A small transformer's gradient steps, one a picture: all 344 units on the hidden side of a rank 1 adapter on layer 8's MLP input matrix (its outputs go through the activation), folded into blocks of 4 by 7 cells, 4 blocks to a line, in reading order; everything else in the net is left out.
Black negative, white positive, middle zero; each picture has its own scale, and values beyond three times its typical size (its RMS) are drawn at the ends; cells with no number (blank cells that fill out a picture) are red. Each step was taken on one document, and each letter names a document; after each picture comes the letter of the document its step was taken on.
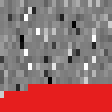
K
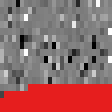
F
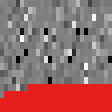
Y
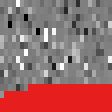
K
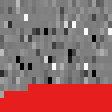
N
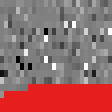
N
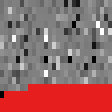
K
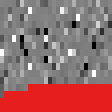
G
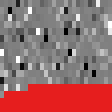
G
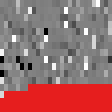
N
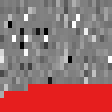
Y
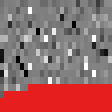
Y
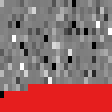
K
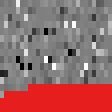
N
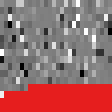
G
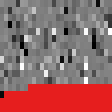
F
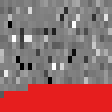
Y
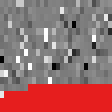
G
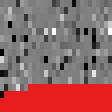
Y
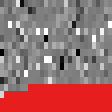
G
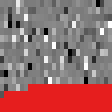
N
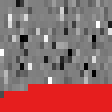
F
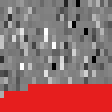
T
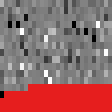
K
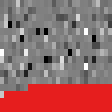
N
